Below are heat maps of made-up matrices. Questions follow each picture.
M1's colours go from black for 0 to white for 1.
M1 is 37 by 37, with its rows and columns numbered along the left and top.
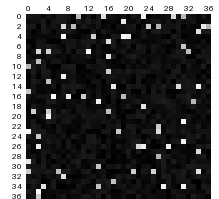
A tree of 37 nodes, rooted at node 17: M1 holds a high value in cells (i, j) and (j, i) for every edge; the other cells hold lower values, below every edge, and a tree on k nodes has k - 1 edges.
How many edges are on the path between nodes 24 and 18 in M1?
4
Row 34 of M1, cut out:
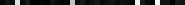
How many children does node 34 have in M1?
3
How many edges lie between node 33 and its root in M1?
1
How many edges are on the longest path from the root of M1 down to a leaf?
12
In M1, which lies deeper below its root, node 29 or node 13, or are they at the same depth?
node 13
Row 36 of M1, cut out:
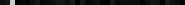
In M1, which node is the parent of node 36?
2
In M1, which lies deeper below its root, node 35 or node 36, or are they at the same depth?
the same depth
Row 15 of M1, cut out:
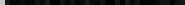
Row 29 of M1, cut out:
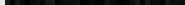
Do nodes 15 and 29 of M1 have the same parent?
yes
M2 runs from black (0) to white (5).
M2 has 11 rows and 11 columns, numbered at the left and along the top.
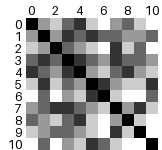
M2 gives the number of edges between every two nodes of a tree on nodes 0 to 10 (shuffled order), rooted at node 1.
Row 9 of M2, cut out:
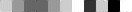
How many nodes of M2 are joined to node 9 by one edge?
1
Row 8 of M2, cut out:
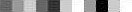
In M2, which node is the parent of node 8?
4
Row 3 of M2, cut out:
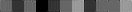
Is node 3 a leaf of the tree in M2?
no
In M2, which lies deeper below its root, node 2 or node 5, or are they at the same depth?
node 2
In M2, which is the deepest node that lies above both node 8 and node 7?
3
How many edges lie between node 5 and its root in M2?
1
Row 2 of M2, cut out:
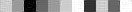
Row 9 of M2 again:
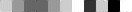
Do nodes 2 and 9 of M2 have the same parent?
yes
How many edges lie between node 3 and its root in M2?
1
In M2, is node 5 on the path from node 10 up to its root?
yes
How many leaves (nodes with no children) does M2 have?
6
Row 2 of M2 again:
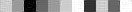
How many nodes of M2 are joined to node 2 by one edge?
1
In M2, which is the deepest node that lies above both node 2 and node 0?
3
